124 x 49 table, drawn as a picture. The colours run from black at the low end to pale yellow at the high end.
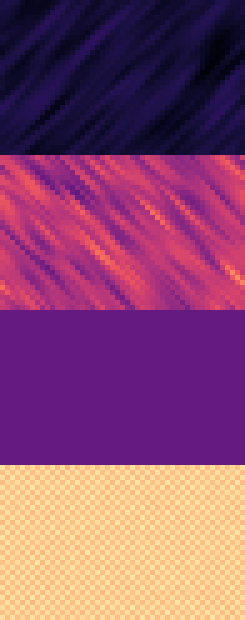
It is made of 4 by 1 panels. Panel 1,1: very low, slanting up to the right, faint in contrast. Panel 2,1: middling, slanting down to the right. Panel 3,1: low, flat. Panel 4,1: very high, checkered, faint in contrast.
